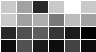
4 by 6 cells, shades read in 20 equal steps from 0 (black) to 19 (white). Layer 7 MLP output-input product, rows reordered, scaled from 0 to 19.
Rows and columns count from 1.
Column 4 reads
15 9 4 1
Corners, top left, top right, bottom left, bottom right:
15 15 1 1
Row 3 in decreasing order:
7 6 4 3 2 0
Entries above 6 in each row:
5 6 1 0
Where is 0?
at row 3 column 6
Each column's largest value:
15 12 13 15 19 15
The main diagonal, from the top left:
15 12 7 1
